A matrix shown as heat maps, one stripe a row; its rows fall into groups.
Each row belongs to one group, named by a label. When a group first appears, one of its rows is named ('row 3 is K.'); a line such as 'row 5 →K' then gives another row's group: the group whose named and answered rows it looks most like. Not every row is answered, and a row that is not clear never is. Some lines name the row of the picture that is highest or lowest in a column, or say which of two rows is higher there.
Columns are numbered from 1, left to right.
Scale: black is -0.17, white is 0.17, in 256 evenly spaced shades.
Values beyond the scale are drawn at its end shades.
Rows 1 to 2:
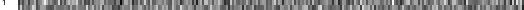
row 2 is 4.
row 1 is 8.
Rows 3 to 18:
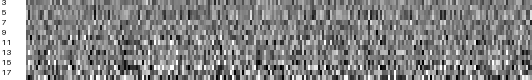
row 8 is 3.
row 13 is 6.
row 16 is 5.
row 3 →3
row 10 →8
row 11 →5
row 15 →6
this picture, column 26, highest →10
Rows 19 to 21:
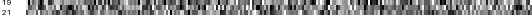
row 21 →5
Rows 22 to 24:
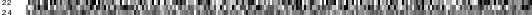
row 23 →6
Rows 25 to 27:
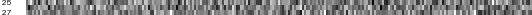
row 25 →6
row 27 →5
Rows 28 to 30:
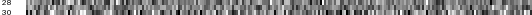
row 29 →6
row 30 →8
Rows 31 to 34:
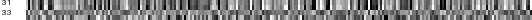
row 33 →4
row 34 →6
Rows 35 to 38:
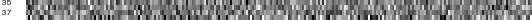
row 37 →8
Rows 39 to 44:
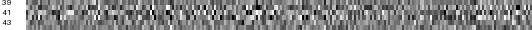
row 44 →5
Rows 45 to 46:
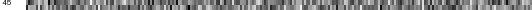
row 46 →5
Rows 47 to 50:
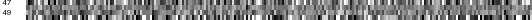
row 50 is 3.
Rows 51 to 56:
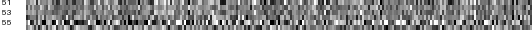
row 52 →4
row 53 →5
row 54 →8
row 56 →6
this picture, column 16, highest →55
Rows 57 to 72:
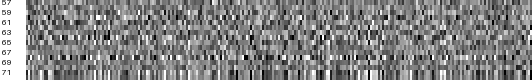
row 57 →8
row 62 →4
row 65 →4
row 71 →4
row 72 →4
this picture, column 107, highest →57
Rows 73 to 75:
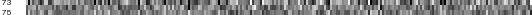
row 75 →4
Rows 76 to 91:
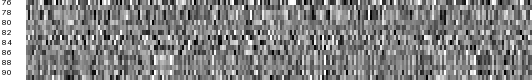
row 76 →3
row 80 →3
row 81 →6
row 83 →3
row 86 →3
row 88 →5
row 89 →6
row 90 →5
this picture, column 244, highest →85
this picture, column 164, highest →83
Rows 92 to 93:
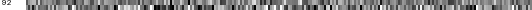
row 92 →5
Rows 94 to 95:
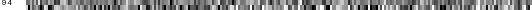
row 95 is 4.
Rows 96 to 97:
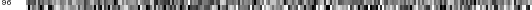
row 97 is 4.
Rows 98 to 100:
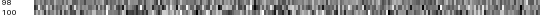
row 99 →8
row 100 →5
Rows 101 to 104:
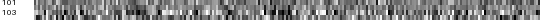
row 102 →5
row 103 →5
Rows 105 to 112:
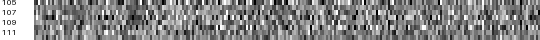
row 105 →8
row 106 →5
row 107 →4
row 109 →5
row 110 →8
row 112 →6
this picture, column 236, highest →107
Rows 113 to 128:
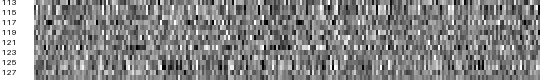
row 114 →4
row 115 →4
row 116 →5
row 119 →4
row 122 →5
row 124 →3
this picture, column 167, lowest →122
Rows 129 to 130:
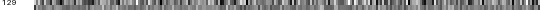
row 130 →4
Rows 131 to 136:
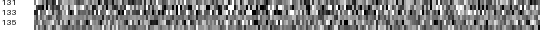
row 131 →6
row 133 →8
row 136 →4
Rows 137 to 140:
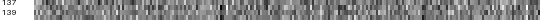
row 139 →4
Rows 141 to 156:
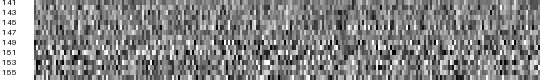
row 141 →6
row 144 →8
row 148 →5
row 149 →3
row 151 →6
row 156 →5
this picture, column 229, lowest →143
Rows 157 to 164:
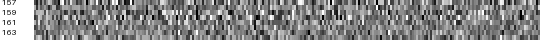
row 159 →5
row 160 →8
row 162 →3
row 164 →6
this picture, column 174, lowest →164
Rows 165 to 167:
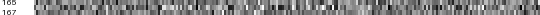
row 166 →5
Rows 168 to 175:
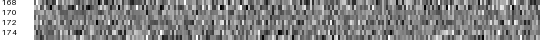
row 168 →6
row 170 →5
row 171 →4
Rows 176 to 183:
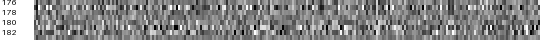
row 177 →8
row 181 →3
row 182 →3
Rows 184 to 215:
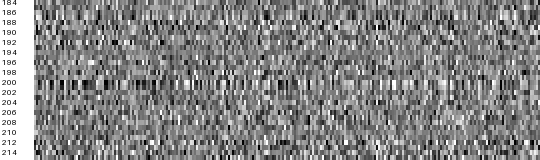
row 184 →4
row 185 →3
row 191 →4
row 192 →3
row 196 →8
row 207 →5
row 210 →6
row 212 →3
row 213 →4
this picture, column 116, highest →211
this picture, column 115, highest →188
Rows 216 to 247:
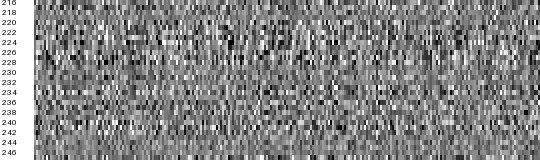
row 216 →4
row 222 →5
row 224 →5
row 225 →5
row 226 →6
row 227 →3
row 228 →6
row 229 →6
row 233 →4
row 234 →6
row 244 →6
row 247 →5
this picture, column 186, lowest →227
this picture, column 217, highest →228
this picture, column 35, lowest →236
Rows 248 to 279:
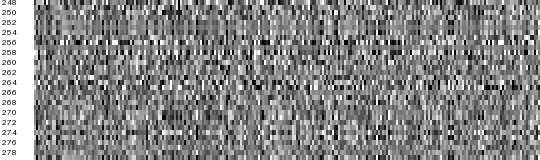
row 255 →3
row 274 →5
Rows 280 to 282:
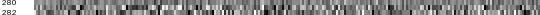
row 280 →3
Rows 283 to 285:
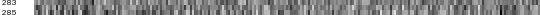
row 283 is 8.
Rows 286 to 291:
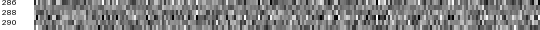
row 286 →4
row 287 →5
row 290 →8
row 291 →6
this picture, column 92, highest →290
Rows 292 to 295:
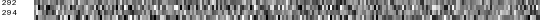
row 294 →6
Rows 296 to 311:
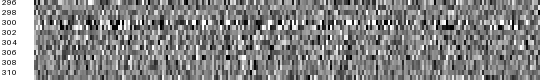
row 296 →8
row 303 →3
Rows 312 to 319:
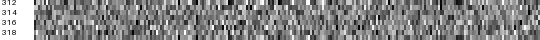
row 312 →5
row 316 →8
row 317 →3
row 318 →6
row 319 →5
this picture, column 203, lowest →316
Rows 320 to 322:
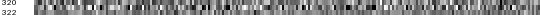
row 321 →8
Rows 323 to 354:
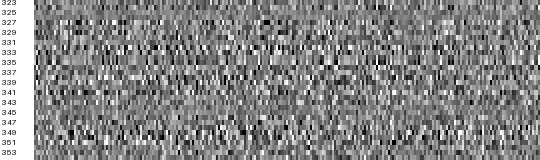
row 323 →8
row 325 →6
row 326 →5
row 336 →4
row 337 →8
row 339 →8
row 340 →5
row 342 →4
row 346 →5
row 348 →8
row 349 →8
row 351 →6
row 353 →5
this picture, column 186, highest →335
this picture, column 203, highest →333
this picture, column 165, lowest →333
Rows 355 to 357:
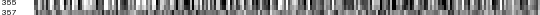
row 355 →6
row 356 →6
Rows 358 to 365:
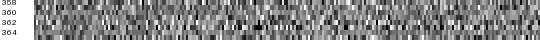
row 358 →8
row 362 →4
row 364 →5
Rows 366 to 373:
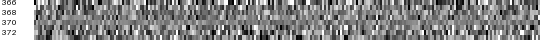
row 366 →5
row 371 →3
